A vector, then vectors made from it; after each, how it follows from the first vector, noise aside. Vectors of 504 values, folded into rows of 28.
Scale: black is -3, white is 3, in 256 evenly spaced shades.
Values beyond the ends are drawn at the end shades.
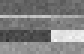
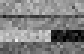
negated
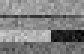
negated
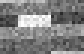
wrapped around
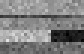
negated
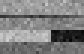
negated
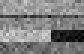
negated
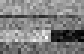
negated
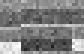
wrapped around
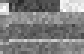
wrapped around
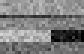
negated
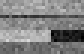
negated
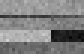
negated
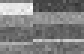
wrapped around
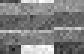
wrapped around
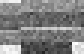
wrapped around
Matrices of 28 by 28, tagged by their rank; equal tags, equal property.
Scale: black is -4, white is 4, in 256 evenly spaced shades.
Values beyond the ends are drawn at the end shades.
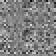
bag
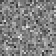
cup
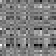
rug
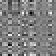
rug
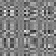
rug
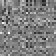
bag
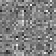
bag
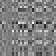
rug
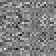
bag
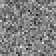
cup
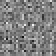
bag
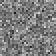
cup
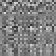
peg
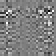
peg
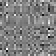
peg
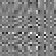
rug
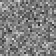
cup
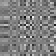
rug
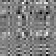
peg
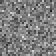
cup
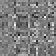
bag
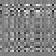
rug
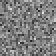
cup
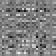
peg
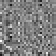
bag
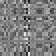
peg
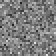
cup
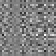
peg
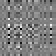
rug
